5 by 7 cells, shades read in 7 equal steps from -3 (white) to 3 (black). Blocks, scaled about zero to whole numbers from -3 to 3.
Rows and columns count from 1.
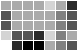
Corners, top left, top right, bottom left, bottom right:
-1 2 -3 1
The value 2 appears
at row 1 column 7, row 4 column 4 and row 5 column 2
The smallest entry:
-3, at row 5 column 1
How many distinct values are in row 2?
3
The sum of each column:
-4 0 1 2 -7 -1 4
